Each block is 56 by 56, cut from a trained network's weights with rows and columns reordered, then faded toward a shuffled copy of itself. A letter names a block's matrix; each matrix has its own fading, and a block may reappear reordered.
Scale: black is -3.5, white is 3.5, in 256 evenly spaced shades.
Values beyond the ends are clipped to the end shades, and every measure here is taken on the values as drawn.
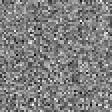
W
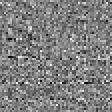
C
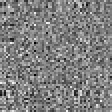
W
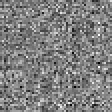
W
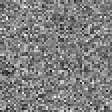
W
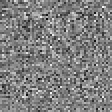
W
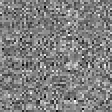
W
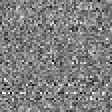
C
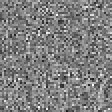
W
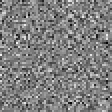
W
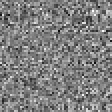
W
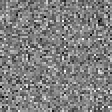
C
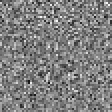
W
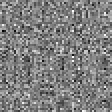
W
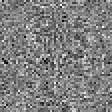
W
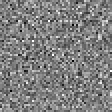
C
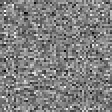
C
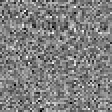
C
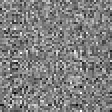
W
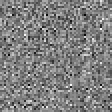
W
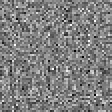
C
